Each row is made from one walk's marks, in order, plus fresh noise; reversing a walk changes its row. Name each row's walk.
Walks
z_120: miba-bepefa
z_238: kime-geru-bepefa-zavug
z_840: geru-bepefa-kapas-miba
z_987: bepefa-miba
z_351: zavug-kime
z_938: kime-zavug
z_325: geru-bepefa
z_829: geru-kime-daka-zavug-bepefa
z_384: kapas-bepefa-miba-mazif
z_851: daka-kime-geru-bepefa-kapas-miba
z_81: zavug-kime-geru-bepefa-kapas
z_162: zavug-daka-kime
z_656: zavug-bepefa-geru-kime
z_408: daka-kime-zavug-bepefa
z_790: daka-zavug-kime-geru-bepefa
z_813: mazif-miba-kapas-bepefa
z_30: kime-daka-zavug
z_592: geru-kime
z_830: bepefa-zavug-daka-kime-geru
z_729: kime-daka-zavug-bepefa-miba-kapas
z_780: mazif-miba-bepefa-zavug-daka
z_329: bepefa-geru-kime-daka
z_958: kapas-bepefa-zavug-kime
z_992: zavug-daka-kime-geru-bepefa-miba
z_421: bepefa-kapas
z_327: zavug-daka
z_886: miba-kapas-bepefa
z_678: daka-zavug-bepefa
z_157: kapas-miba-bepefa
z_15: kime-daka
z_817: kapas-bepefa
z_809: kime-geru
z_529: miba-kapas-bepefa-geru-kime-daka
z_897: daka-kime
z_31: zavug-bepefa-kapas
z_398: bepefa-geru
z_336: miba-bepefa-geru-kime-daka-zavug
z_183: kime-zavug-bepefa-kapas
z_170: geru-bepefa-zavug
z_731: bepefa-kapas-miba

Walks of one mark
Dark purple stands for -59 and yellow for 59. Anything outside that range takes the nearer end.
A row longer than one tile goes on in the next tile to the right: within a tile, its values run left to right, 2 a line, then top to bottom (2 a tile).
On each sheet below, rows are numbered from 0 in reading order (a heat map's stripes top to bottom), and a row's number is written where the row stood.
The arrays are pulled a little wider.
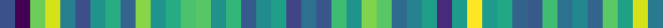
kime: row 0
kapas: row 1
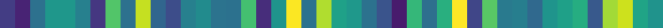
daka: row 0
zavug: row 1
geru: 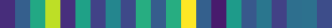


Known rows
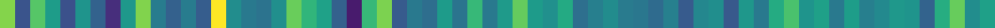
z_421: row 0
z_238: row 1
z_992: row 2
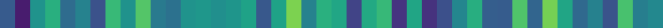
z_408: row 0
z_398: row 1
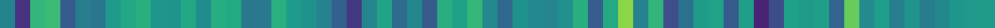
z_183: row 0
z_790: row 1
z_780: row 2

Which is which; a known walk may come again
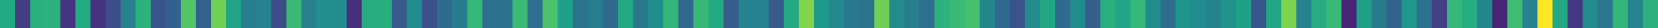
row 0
z_398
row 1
z_329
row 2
z_958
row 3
z_790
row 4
z_987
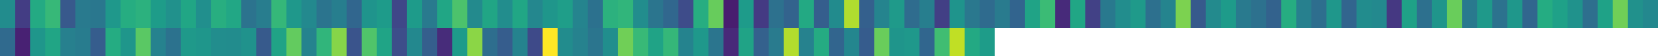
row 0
z_183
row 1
z_81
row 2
z_325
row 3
z_170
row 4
z_656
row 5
z_408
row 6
z_421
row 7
z_31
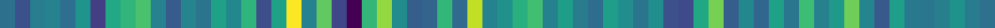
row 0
z_678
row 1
z_15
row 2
z_829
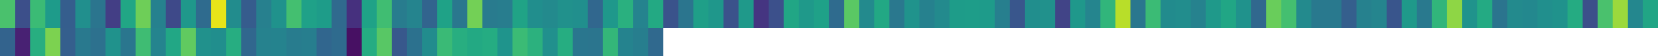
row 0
z_731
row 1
z_851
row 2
z_780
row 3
z_351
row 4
z_162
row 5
z_238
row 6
z_938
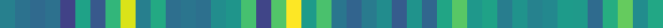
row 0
z_327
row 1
z_992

